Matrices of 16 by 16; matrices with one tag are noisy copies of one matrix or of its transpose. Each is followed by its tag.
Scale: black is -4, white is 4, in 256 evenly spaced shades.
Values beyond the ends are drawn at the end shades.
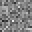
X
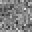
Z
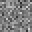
X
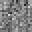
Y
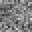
Z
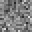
Z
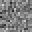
Y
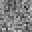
Z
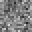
Z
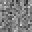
Y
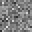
X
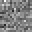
Y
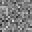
X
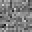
Y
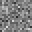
X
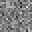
X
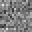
Y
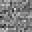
Y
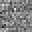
Y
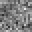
Z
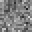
Z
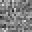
Y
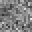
Z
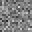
X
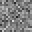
X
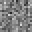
Y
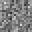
Y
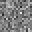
X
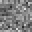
Z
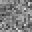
Z
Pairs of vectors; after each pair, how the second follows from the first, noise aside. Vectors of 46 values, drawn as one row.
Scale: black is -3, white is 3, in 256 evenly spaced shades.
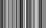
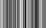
negated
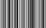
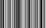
wrapped around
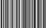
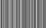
shrunk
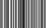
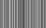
shrunk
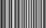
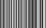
wrapped around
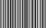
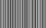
shrunk
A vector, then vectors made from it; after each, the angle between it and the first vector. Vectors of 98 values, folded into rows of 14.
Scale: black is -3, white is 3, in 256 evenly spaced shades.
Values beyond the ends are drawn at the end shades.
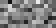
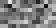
nearly opposite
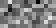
nearly opposite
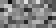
nearly parallel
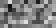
nearly opposite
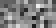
orthogonal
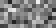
nearly parallel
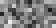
partly opposed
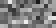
nearly opposite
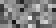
orthogonal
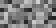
nearly parallel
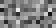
orthogonal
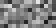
nearly parallel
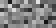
nearly parallel
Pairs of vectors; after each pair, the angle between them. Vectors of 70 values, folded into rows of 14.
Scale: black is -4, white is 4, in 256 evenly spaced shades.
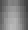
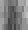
nearly opposite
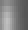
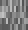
orthogonal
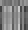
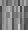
nearly parallel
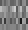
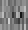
orthogonal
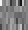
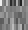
nearly parallel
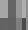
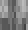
nearly parallel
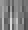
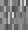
orthogonal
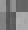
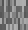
orthogonal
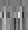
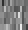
partly aligned
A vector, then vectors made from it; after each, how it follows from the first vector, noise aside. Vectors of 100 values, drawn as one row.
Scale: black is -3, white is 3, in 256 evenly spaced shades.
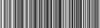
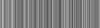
shrunk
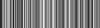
wrapped around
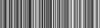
wrapped around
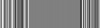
partly zeroed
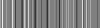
partly zeroed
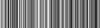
wrapped around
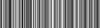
wrapped around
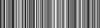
wrapped around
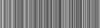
shrunk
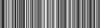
wrapped around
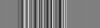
partly zeroed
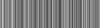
shrunk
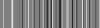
partly zeroed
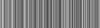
shrunk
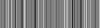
partly zeroed
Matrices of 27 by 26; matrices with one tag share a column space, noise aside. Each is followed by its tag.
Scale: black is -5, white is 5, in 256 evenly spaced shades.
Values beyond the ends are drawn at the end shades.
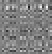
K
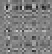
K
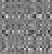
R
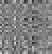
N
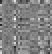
N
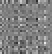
N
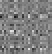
R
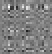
K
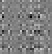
R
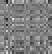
N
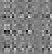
R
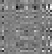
K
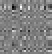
K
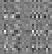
R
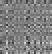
N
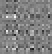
R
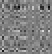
K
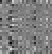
N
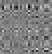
K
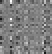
N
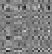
K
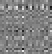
K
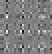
R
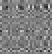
K
